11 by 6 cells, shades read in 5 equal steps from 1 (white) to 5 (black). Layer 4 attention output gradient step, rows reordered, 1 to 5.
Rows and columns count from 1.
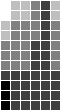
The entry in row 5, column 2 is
3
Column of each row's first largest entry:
5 5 5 5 4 4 4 1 1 1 1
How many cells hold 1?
2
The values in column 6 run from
2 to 4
